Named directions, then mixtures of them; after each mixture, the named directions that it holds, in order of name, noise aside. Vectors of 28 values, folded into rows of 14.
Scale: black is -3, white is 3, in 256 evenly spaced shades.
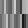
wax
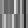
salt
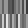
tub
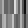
salt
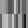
salt, tub, wax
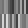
tub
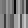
salt, tub, wax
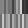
salt, tub, wax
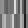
salt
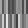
tub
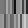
salt, tub, wax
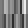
salt, wax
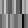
wax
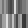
salt, tub, wax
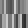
salt, tub, wax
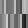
wax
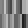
wax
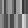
wax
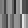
wax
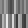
salt, tub, wax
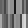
salt, wax
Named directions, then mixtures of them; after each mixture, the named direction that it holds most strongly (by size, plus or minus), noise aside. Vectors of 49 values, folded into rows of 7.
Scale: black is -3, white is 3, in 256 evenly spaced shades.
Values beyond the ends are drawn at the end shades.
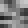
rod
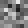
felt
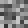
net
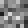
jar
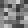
felt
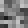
rod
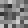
net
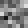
jar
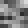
rod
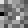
net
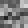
jar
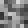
rod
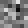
felt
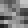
rod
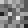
jar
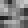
rod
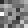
net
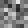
felt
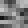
rod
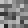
net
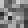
jar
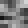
rod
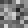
net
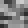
rod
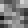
rod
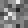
felt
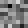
felt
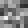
jar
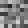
net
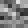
rod
